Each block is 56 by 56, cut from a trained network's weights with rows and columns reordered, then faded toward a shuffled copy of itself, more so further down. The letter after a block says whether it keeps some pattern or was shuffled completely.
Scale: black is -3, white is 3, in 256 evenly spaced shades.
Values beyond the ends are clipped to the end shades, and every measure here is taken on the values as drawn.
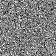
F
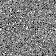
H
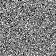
F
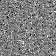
F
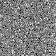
H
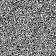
F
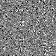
H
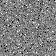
F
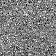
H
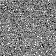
H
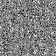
F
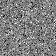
F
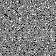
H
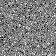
F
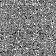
H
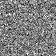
H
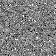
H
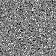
F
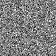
F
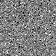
H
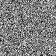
F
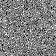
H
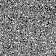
F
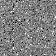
H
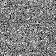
H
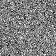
F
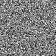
H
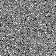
F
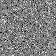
F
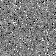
H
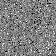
F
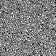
F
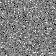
F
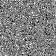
F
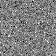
F
